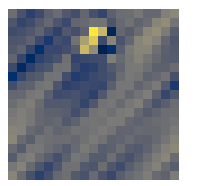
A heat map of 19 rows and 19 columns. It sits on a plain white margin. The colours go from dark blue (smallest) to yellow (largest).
The ninth with the lowest average is the top left. The grain runs diagonally up to the right. Values change most from cell to cell in the top middle. In the top middle lies a patch that is rougher than the rest. A few values lie far out on both sides of the bulk. Neither half mirrors the other.
